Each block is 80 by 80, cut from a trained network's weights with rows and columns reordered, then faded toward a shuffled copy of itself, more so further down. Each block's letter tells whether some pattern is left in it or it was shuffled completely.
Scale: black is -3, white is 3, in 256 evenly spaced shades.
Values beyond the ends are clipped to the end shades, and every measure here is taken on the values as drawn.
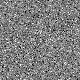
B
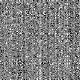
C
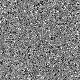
B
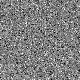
B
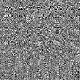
C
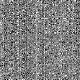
C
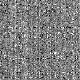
C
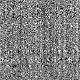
C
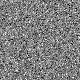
B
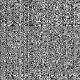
C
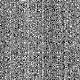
C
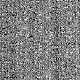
C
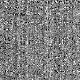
C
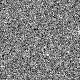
B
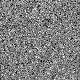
B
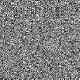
C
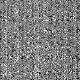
C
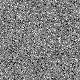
B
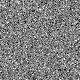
B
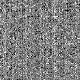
C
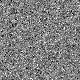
B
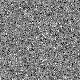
B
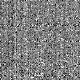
C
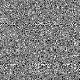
C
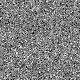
B
